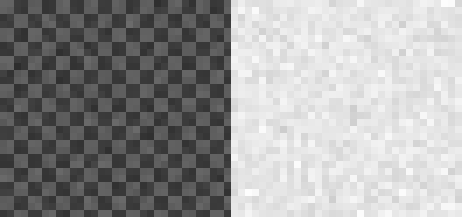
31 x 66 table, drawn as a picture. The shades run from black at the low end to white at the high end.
It is made of 1 by 2 panels. Panel 1,1: low, checkered. Panel 1,2: very high, fine-grained, faint in contrast.
